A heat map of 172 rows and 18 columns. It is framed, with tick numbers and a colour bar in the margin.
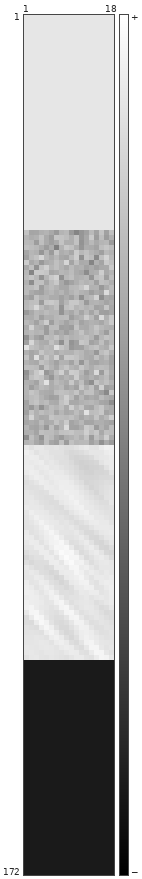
It is made of 4 by 1 panels. Panel 1,1: very high, flat. Panel 2,1: high, fine-grained. Panel 3,1: very high, slanting down to the right, faint in contrast. Panel 4,1: very low, flat.
